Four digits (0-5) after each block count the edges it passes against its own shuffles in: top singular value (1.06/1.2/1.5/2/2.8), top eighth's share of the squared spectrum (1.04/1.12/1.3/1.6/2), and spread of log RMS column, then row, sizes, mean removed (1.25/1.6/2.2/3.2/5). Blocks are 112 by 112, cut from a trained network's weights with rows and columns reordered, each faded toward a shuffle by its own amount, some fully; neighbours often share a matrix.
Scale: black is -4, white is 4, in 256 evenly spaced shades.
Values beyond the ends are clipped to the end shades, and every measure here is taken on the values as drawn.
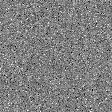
0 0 0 0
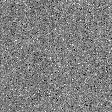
1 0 0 0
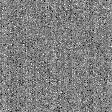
2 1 0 1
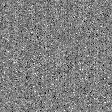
2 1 0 0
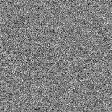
3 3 0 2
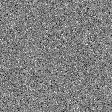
0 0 0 0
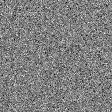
0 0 0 0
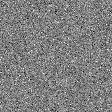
0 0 0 0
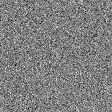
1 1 0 0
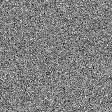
0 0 0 0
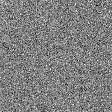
1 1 0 0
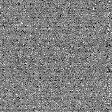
2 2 2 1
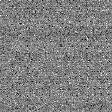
2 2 2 0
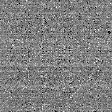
3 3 3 1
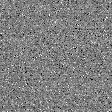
1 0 0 0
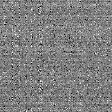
3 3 3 1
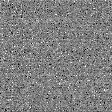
2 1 1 0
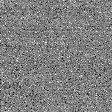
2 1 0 0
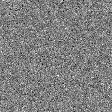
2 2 0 0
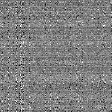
3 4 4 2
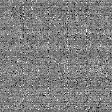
3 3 3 1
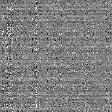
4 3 3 1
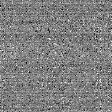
3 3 3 1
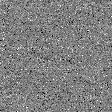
1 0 0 0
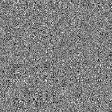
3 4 3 2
